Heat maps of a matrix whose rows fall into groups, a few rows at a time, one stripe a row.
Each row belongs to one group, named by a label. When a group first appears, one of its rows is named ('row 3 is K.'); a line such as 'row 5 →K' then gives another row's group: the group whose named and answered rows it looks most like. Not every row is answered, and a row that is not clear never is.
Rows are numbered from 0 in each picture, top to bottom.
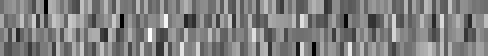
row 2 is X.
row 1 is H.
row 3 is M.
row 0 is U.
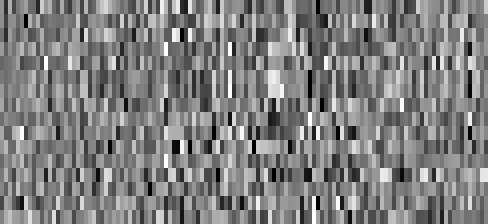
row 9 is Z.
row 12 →U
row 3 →H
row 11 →Z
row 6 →H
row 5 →H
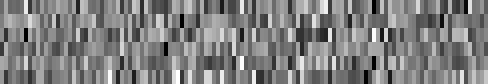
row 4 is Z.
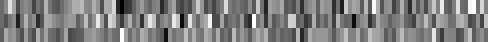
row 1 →X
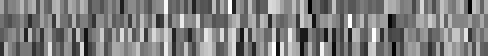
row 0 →H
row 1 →M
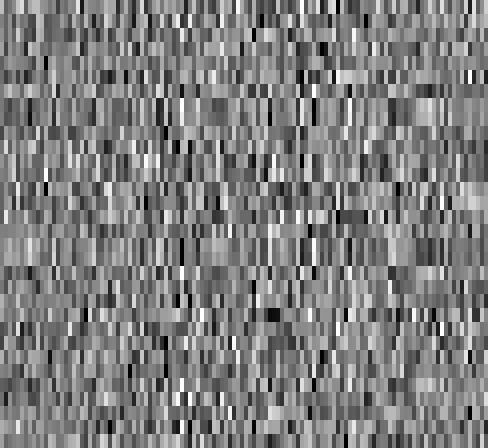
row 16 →H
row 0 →Z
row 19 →M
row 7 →M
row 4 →U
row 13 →U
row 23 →U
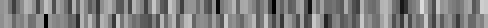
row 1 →U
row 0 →U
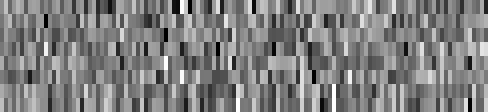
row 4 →H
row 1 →U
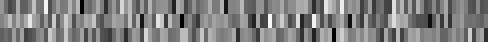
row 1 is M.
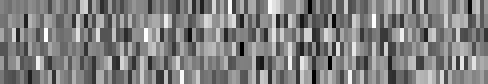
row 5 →M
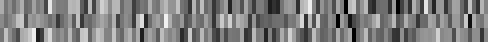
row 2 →X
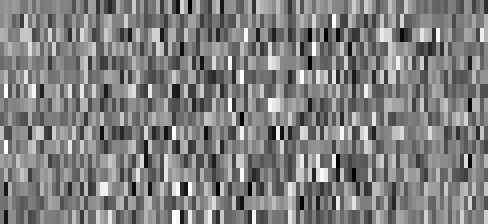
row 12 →Z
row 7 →H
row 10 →X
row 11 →Z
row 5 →Z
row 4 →H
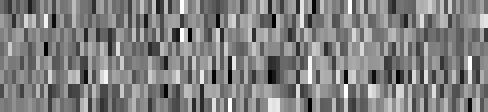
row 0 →M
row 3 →U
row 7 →H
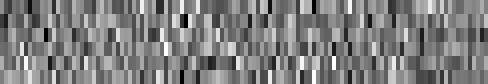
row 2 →U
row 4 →Z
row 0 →M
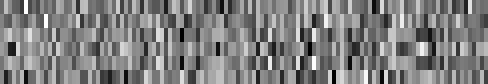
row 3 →U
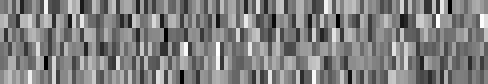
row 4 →U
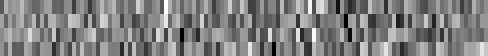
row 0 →Z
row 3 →U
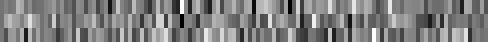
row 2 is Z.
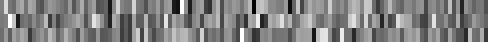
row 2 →Z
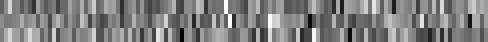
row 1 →H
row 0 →U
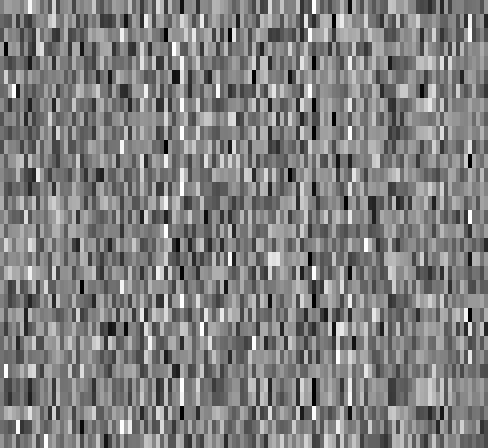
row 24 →X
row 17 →X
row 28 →M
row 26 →X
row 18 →H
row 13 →M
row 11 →Z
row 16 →H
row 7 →M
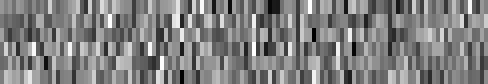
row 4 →U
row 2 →M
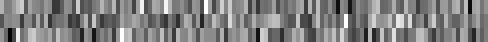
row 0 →Z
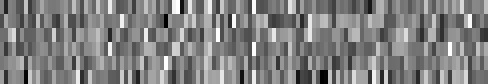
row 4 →Z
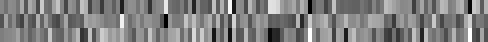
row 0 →H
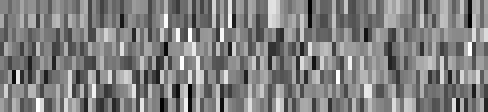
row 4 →M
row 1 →H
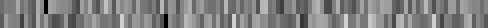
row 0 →U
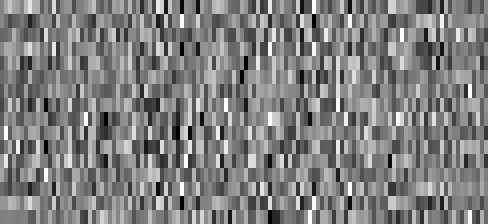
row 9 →X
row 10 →U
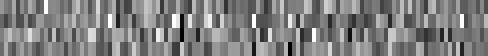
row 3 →X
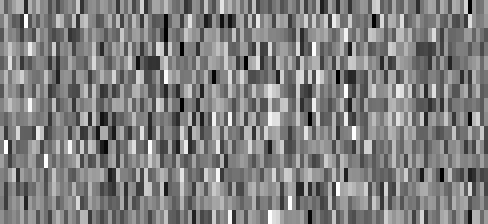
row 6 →H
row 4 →U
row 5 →Z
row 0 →Z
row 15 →H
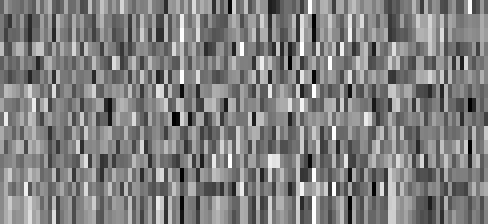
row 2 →M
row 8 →X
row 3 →Z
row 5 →M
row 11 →H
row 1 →M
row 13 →Z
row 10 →Z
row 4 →X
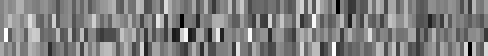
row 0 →Z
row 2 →X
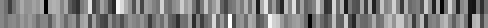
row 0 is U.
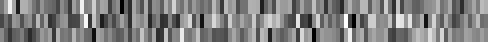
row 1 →H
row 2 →M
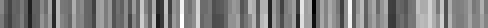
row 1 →M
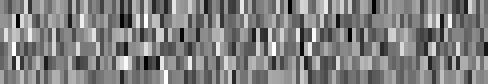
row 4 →U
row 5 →H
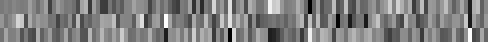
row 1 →Z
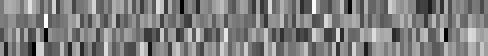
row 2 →U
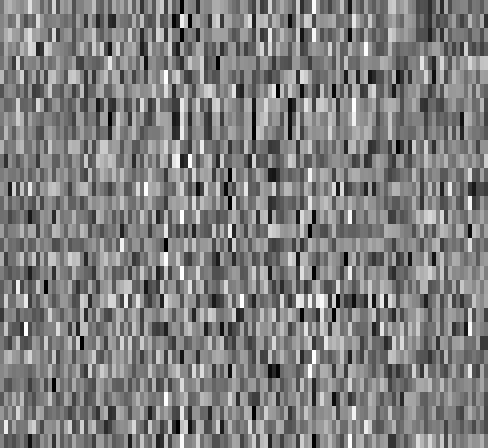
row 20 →U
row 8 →X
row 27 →M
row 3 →X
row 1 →X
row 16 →H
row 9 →X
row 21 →Z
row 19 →M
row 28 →Z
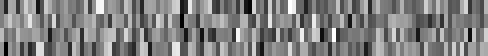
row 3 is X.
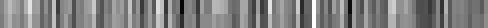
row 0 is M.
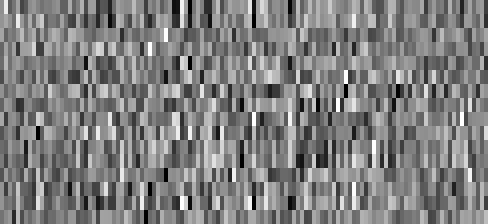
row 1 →X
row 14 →X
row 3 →X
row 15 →U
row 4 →X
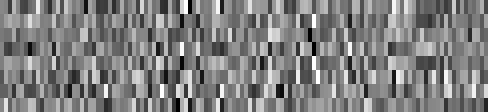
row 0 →X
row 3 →M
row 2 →H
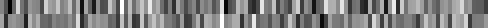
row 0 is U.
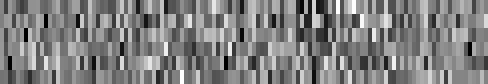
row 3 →H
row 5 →M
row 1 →U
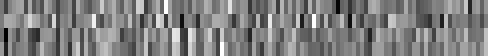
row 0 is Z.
